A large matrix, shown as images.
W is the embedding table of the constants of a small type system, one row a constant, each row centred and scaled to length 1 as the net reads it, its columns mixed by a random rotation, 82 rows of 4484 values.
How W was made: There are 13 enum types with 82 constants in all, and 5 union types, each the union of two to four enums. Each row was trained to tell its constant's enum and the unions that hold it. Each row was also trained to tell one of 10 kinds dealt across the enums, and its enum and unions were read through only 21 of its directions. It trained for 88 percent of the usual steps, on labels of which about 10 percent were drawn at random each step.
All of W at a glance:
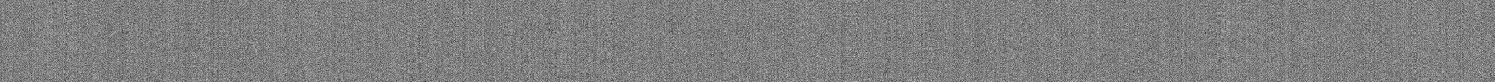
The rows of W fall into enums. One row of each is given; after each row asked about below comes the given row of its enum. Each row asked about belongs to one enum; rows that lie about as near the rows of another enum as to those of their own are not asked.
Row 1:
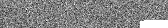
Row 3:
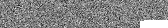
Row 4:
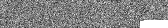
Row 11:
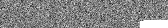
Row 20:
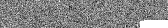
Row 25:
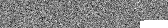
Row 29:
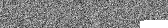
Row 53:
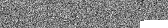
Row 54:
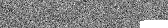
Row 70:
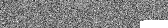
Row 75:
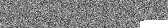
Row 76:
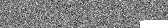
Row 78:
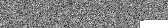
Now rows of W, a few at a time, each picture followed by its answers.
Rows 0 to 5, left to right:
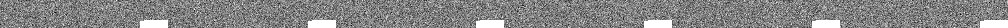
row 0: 20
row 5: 75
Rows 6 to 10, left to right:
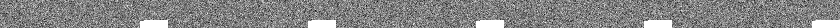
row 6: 70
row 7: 4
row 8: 25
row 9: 54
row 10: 76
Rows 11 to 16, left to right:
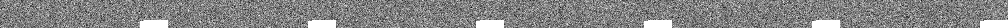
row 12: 54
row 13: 25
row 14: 20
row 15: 11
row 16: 3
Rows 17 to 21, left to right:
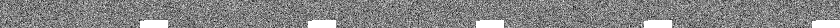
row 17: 25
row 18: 54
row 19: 78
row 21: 29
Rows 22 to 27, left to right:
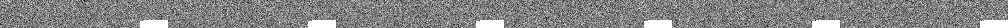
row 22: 4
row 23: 20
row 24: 3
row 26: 3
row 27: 25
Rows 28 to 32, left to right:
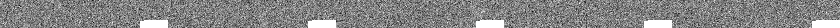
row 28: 3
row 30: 75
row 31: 78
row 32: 70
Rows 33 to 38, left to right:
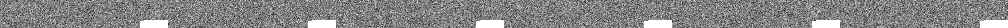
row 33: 70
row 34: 4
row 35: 11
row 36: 54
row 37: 75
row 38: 1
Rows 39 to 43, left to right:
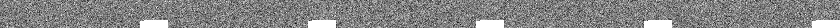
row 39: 1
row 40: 78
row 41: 1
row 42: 25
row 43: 70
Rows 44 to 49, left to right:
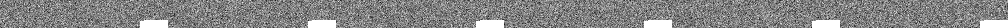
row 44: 20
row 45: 70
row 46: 75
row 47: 1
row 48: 29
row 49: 1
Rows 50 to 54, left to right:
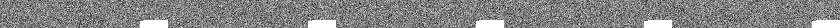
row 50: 11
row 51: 25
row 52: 11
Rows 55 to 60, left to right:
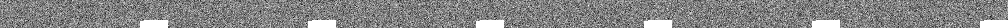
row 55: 4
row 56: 54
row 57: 3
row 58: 1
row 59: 20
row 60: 3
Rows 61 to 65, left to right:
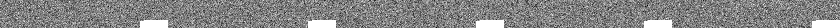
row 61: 20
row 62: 78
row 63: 70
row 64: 11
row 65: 53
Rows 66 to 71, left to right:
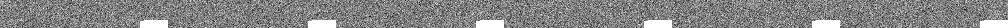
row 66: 4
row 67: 1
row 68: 75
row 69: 11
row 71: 54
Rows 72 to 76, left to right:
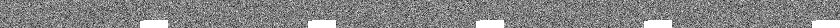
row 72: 11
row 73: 3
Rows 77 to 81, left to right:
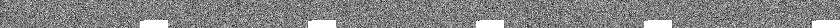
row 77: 76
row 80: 20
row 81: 25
